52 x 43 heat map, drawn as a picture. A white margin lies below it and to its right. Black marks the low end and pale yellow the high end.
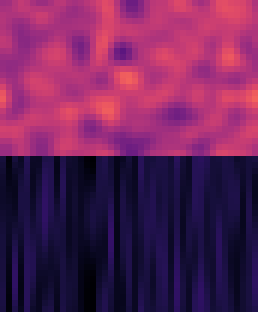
The table splits into 2 rows of 1 panel. Panel 1,1: middling, blotchy. Panel 2,1: very low, streaked downward, faint in contrast.
